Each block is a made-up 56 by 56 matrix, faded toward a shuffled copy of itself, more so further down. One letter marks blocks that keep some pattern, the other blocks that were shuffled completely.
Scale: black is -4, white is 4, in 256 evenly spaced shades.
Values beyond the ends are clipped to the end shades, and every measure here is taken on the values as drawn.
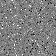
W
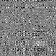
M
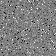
W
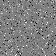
W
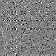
M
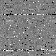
M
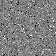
W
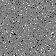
W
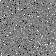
W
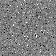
W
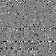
M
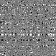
M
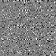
M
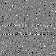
M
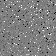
W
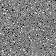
W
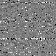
M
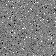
W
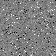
W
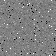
W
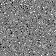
W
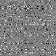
M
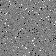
W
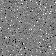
W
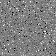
W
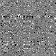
M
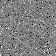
W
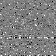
M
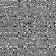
M
